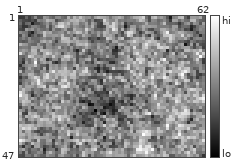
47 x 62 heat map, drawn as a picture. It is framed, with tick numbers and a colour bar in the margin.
Ninth with the lowest average: centre. Histogram: bell-shaped. Odd rows or columns: none.
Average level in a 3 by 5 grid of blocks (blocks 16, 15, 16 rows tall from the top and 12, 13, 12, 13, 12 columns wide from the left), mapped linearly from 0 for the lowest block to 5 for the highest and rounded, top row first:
23242 / 43045 / 33255
